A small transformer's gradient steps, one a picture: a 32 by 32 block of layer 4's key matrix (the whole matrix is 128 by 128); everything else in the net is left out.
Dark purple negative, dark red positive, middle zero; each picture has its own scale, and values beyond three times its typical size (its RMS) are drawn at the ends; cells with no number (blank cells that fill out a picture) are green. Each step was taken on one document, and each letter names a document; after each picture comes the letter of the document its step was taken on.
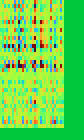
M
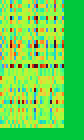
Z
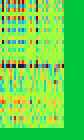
M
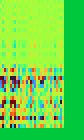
M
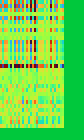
M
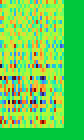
Z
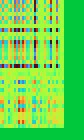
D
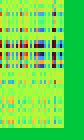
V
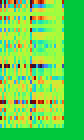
Z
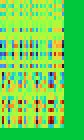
V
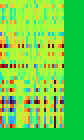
D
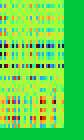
Z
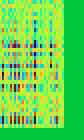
V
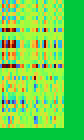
D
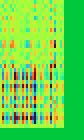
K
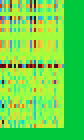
M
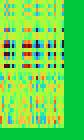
V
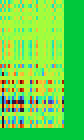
D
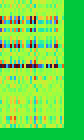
Z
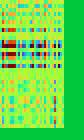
V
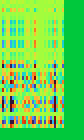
K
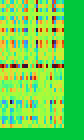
K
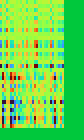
V
